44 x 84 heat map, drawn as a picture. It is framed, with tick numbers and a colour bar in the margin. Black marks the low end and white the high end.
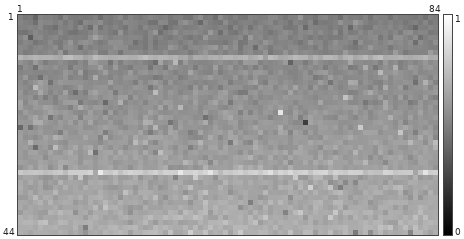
Rows 9 and 32 stand out from the rest. The field climbs toward the bottom. On average the colour sits 60% of the way up the scale.
